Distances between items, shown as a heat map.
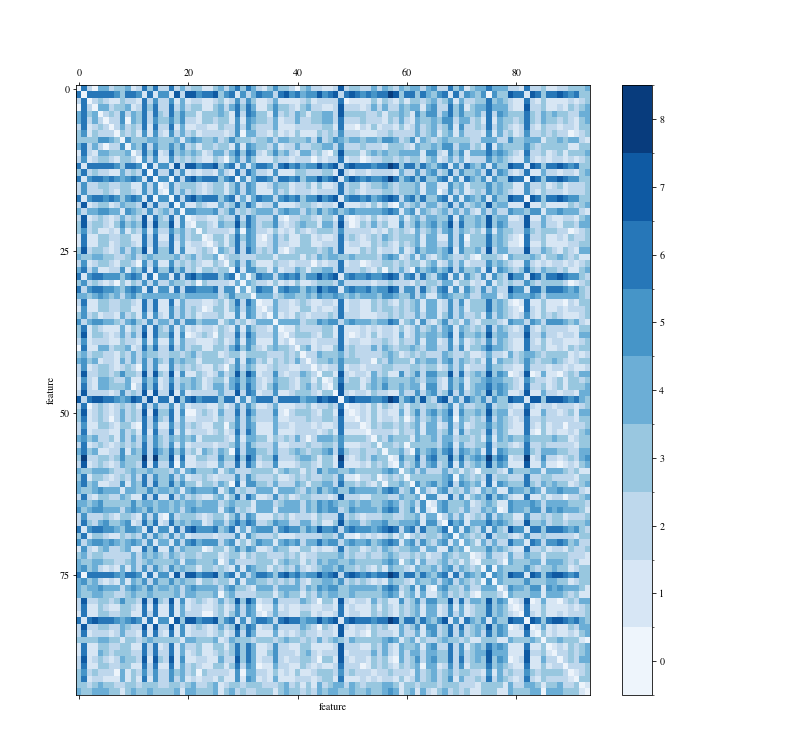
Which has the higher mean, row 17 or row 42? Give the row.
17
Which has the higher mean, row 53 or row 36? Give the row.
36
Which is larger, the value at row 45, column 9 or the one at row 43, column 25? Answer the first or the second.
the first
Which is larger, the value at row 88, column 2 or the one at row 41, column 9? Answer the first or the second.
the second
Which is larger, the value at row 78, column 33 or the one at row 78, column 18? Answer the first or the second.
the second
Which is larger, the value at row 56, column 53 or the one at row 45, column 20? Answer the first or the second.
the second
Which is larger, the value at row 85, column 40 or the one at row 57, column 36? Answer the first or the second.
the second
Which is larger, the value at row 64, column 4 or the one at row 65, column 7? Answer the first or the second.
the first
